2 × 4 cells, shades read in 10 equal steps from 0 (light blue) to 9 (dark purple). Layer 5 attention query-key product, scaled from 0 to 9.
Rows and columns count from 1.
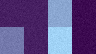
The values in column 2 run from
8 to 8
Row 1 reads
8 8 2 9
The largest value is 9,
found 2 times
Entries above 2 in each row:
3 3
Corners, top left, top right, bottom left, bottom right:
8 9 4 9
